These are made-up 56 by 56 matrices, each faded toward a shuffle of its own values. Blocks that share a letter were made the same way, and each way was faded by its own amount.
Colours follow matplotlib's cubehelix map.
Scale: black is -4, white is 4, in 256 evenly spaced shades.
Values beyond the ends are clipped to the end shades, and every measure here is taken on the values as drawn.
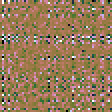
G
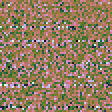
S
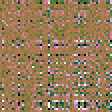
G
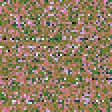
S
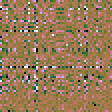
G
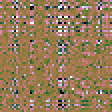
G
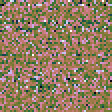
S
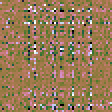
G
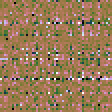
G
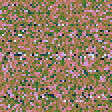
S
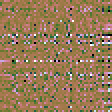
G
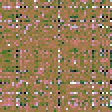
G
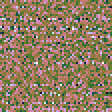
S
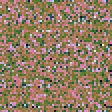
S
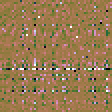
G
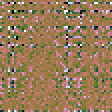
G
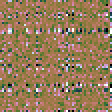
G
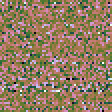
S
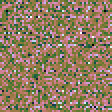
S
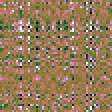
G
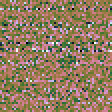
S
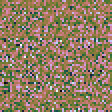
S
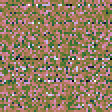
S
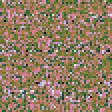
S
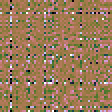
G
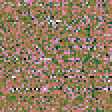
S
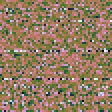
S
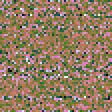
S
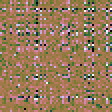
G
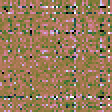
G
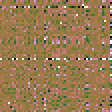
G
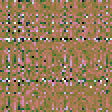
G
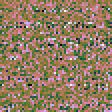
S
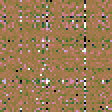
G
